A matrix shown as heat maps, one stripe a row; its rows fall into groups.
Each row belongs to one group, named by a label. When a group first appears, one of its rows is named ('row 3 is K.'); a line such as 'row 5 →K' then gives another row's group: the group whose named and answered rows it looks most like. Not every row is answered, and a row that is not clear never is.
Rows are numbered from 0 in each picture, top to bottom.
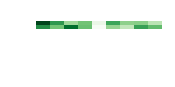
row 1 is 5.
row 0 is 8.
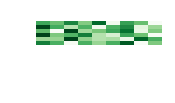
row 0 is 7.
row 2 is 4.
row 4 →5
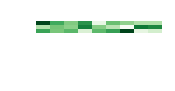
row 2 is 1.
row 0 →8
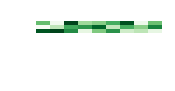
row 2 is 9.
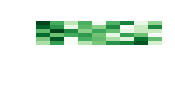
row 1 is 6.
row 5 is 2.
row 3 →7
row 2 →9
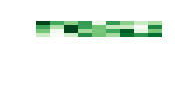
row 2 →4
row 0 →8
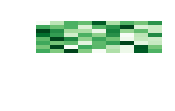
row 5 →1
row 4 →9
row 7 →5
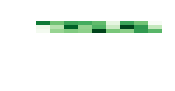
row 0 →7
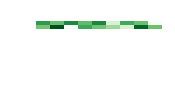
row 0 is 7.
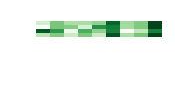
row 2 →6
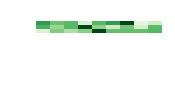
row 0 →1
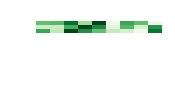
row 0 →7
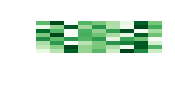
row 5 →2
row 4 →7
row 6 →5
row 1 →5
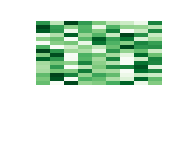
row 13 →9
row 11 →2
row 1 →8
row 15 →4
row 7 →8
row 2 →6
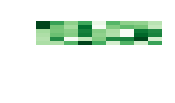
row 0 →8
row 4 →2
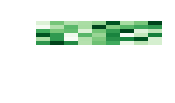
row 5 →9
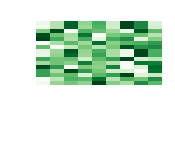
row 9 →1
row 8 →5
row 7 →5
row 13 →1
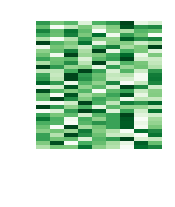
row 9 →1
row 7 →7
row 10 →7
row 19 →9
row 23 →1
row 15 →6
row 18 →4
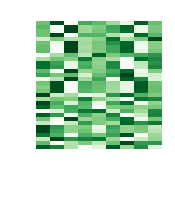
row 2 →4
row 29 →9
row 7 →4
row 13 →1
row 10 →6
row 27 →8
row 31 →8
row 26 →8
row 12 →4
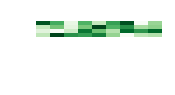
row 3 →9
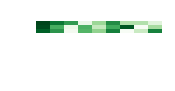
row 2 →6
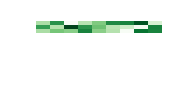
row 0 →2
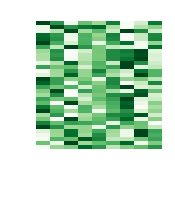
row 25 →7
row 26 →8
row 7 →2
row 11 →1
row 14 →8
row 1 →9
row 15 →6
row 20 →4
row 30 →4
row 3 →6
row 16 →1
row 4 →6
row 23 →2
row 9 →2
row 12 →5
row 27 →5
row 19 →1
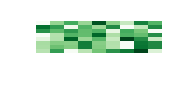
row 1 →6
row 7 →2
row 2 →7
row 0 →5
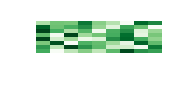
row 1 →7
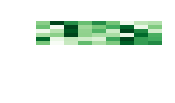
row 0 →9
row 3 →5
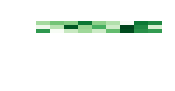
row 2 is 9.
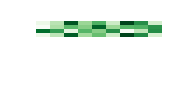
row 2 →6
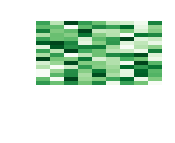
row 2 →8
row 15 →7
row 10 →5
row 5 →9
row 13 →5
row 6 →9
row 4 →1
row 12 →5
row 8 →2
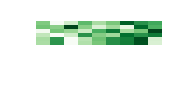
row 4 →2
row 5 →2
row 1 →5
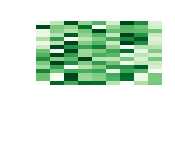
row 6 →9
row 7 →4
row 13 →4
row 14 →4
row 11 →2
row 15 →9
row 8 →9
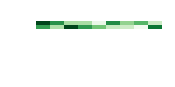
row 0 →8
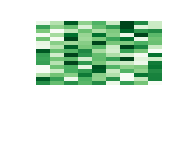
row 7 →7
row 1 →1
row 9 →1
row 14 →6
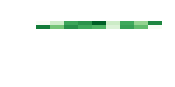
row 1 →7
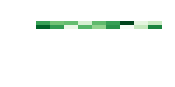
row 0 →1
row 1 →6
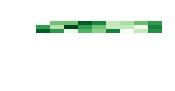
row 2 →6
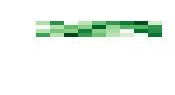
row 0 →2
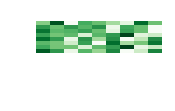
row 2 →7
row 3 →1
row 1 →7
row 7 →6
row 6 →1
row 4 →6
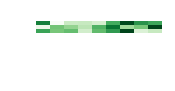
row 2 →1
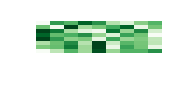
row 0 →9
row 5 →7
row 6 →7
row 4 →8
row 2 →8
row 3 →7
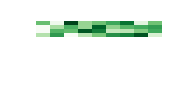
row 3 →2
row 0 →4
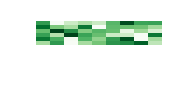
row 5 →2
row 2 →9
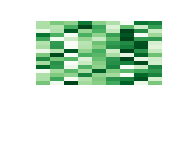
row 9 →1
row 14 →2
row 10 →2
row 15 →4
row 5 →2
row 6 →2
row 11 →6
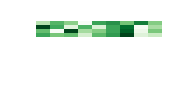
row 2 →4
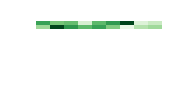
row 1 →9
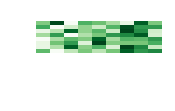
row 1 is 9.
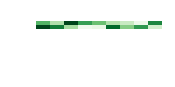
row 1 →8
